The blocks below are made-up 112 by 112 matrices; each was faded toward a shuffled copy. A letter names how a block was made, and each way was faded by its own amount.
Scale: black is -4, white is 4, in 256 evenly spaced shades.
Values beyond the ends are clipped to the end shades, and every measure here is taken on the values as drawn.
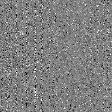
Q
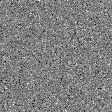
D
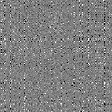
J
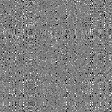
J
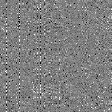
J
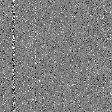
Q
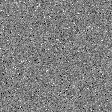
D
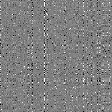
J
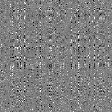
J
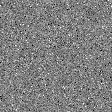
D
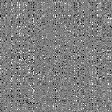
J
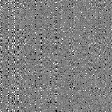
J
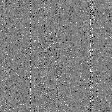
Q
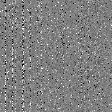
Q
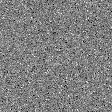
D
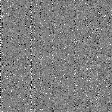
Q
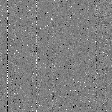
Q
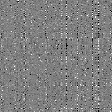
J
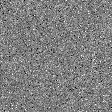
D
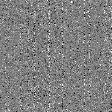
Q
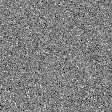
D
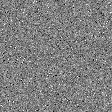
D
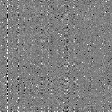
J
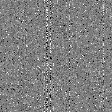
Q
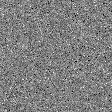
D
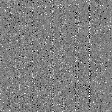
Q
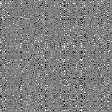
J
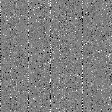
Q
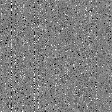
Q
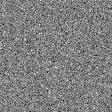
D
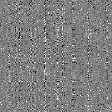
J
